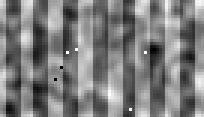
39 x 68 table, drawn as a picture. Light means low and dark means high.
Average level on the scale: 50%. Stripes: upright, repeating 7 times. Lone odd cells: 6, 2 higher and 4 lower than their neighbours. Ninth with the lowest average: top right.
